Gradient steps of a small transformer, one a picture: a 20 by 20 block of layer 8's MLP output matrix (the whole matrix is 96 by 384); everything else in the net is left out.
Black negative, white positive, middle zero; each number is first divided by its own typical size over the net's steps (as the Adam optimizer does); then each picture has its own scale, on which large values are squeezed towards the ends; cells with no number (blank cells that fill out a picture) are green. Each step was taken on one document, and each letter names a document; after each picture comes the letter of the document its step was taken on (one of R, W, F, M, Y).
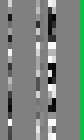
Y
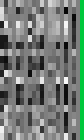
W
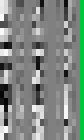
W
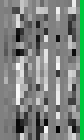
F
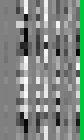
F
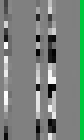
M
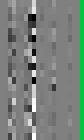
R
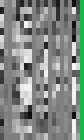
F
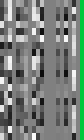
W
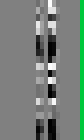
M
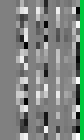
F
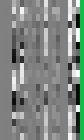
F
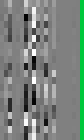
R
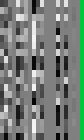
W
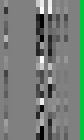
M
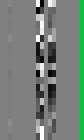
M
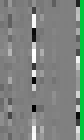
R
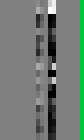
Y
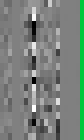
R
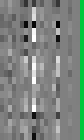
R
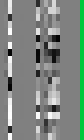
Y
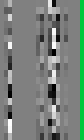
M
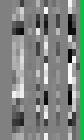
F
